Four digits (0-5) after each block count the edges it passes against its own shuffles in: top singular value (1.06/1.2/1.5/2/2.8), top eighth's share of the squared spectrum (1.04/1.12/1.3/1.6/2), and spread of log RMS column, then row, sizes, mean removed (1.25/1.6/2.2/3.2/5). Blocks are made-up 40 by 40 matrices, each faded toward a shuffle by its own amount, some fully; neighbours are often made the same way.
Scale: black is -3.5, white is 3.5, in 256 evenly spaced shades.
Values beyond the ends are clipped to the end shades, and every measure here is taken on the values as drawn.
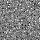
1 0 0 0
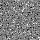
0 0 0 0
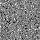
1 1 0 0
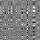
4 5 3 2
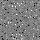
1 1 0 0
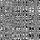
4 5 3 2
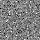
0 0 0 0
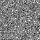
0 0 0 0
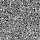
0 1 0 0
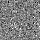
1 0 0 0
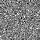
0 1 0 0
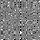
4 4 2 1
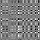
5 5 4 4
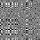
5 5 3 3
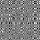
4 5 3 3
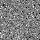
1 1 0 0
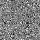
2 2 0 1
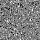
0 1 0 0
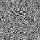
3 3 2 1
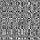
4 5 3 3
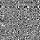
3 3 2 2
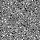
1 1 0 0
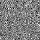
3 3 1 1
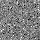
1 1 0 0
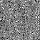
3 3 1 0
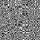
4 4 2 2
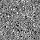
3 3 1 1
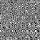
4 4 2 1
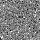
1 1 0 0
